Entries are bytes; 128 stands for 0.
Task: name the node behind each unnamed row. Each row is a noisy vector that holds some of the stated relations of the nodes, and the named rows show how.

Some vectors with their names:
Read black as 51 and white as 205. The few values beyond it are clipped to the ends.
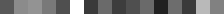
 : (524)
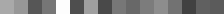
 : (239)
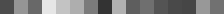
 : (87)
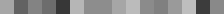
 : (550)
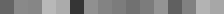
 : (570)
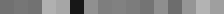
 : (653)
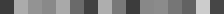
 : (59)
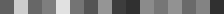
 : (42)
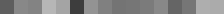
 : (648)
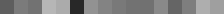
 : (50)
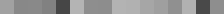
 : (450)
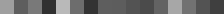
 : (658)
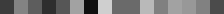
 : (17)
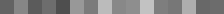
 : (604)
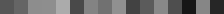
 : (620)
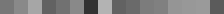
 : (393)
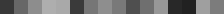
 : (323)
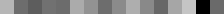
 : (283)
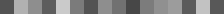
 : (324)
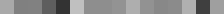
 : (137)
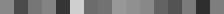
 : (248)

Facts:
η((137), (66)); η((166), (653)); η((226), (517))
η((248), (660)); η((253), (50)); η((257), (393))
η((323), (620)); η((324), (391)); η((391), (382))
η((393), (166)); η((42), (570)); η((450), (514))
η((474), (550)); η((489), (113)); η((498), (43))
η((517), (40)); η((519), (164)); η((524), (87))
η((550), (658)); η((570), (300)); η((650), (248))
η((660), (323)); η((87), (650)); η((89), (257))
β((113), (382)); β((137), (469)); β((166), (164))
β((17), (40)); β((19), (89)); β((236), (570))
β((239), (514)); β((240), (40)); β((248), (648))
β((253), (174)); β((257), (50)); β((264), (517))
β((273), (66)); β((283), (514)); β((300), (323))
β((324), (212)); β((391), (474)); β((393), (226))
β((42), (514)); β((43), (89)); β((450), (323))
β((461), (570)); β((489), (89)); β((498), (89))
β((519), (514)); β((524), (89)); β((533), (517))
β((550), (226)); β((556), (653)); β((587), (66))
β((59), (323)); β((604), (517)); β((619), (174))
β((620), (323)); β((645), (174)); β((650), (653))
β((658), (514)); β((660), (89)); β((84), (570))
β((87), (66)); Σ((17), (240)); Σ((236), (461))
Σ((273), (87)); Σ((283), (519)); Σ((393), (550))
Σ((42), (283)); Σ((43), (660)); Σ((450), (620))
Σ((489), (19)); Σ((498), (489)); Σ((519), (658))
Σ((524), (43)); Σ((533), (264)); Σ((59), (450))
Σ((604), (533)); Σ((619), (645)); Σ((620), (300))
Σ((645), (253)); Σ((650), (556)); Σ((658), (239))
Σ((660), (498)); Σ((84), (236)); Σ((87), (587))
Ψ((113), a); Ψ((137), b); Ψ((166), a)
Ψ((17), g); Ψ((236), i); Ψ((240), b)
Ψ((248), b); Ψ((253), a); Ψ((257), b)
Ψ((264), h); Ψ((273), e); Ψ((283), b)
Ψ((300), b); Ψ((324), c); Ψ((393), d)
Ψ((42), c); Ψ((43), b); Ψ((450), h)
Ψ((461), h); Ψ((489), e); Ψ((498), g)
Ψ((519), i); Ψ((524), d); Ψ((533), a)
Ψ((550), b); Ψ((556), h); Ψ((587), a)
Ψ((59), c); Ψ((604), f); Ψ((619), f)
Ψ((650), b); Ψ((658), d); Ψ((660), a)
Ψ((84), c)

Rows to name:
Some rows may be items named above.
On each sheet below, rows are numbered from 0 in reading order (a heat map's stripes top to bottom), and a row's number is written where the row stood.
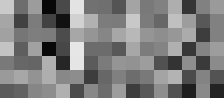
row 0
(489)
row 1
(43)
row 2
(556)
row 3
(489)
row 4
(650)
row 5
(236)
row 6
(620)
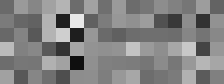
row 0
(645)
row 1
(650)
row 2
(514)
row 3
(257)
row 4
(653)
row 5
(113)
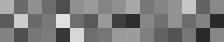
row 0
(166)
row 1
(42)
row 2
(248)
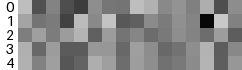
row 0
(300)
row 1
(19)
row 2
(391)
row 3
(587)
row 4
(253)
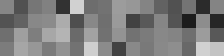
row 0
(248)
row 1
(620)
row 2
(645)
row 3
(89)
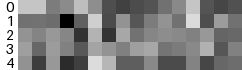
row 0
(519)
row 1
(498)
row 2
(273)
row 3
(533)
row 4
(660)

